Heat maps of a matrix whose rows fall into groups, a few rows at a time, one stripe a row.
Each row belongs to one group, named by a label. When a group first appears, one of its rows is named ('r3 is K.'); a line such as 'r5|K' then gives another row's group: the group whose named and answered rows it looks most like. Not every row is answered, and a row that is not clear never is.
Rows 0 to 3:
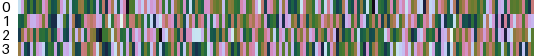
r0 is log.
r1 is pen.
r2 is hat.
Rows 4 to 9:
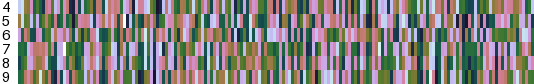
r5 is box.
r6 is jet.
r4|box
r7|pen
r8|pen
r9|pen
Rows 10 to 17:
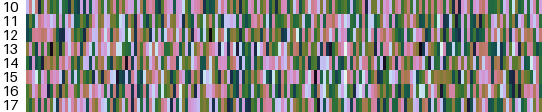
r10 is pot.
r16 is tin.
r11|pen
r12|pen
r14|jet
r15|tin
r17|jet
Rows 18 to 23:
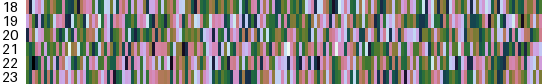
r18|tin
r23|jet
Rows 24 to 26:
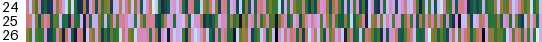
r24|box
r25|pot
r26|hat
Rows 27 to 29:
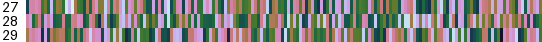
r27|pen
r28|log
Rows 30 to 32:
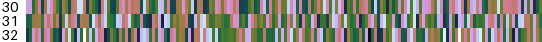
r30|log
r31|pen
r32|hat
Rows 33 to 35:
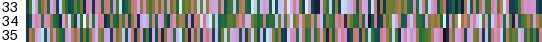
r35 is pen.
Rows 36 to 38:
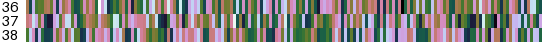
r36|jet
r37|box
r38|box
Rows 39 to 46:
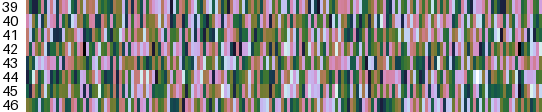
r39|jet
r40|log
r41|log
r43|pen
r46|log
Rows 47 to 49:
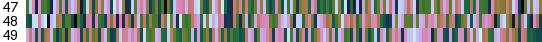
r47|box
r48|tin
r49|log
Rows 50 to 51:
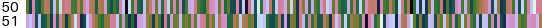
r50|jet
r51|box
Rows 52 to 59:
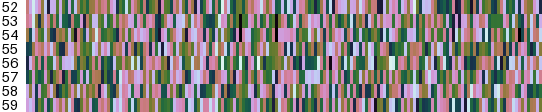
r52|tin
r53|pot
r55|pen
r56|box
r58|log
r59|box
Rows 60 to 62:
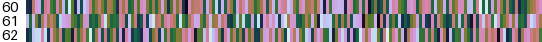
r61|jet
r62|tin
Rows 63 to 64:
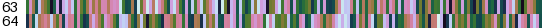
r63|box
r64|pen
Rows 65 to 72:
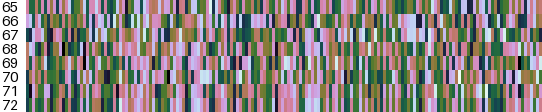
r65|jet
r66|box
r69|hat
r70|hat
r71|pot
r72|pot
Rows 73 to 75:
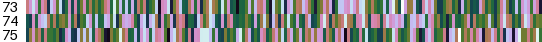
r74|tin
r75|hat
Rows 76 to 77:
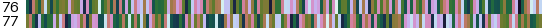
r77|log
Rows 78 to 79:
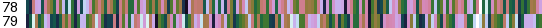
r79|pot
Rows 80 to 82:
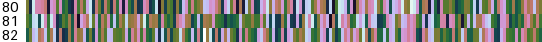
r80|tin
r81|tin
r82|tin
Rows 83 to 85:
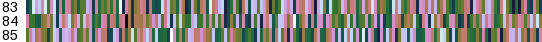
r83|tin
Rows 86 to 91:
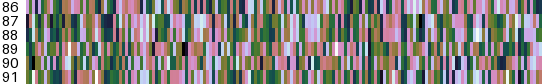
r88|pot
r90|jet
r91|hat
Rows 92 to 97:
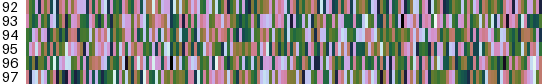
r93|log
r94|tin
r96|jet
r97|tin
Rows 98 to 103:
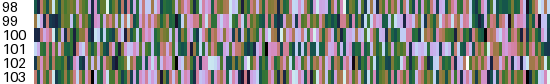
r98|pot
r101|log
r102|hat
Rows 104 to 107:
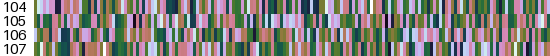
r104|box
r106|log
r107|hat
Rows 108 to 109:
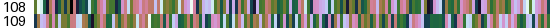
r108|pot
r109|pen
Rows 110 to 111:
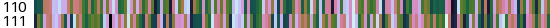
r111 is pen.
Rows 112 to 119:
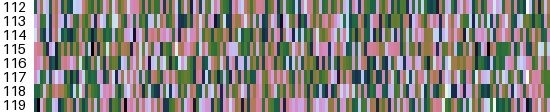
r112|pen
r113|log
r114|log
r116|box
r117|log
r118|pen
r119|pot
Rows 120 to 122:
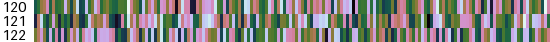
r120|hat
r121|pot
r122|jet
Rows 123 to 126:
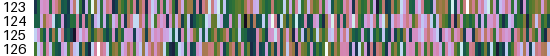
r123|hat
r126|box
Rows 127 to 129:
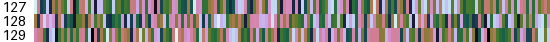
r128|tin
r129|pot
